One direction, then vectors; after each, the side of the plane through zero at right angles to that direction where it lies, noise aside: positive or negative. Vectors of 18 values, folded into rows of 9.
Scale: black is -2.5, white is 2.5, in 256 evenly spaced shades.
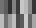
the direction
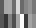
negative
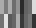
negative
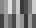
negative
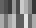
positive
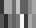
negative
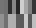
positive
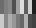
positive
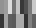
negative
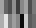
positive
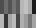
positive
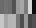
positive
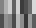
negative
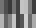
positive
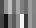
negative
